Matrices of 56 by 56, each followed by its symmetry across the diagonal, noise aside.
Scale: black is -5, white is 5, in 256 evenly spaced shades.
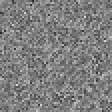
symmetric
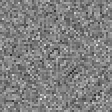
symmetric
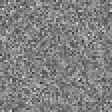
symmetric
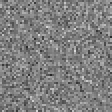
antisymmetric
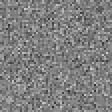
antisymmetric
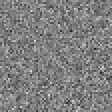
antisymmetric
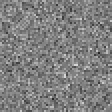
symmetric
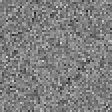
symmetric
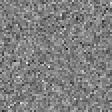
antisymmetric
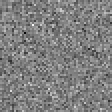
antisymmetric
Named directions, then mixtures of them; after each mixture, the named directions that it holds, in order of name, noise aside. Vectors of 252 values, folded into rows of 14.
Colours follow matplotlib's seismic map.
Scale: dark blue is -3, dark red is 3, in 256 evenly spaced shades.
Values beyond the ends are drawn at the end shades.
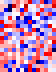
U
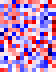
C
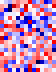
U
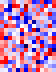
C, U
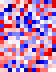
U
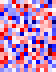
C, U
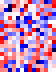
U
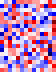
C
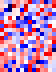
U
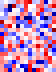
C, U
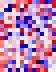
U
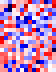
U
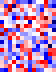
C, U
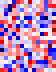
C, U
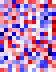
C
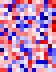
C, U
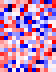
U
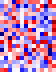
C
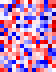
C, U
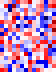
C, U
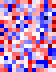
C, U
